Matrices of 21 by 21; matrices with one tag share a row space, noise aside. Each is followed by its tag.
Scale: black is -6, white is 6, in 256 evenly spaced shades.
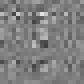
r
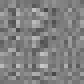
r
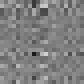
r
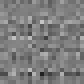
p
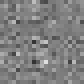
r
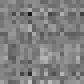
p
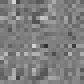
r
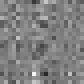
r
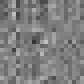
r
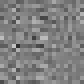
r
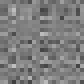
p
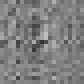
r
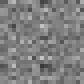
p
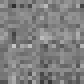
p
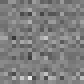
p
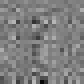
r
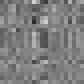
r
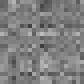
p
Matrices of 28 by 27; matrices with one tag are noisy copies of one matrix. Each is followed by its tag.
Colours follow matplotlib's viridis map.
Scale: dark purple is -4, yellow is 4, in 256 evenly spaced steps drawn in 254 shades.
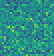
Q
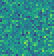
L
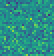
Q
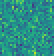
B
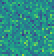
L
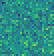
L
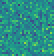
L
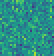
B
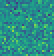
Q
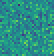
L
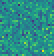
L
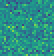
Q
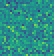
Q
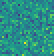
L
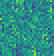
B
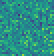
L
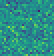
Q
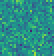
B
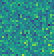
L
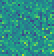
L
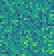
L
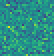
Q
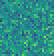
L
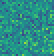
L
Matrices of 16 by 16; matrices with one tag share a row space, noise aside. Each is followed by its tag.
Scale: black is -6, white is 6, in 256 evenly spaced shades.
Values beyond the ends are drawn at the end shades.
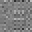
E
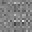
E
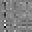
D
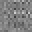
E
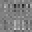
E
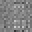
E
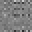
E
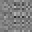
E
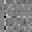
D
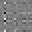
D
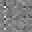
D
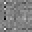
D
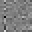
D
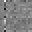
D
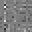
D
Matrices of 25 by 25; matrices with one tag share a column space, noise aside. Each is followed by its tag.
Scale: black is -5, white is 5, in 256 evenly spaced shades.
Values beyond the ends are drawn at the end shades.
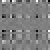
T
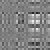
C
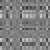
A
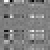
T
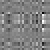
C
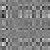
A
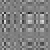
C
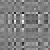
C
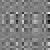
C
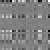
T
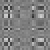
A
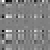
T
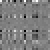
T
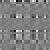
T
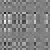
C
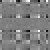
T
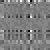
T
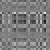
C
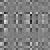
C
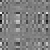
C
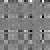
T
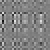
C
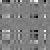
T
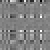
T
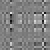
C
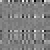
T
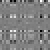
T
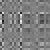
C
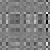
C
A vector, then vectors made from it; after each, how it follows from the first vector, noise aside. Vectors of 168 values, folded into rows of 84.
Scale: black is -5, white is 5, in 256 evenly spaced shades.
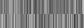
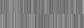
shrunk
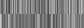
reversed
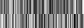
scaled up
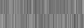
shrunk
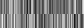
scaled up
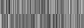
reversed
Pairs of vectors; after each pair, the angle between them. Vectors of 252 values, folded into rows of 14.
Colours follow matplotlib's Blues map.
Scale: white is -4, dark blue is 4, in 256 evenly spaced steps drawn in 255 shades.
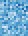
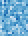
orthogonal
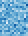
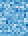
nearly opposite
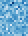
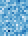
orthogonal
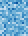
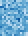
orthogonal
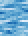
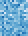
orthogonal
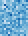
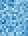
partly opposed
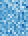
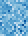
partly aligned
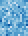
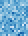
orthogonal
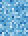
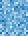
nearly parallel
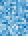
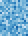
nearly opposite
